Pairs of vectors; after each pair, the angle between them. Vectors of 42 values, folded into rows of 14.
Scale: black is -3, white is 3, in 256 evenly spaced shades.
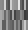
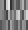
partly opposed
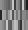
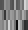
partly opposed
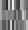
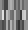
partly aligned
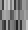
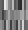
partly aligned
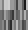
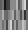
nearly opposite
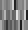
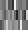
nearly opposite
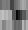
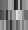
partly opposed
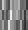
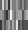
partly aligned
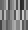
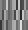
nearly parallel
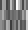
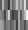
partly aligned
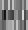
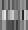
nearly opposite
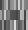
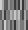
nearly opposite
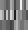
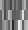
orthogonal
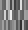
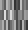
nearly parallel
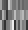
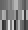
partly aligned
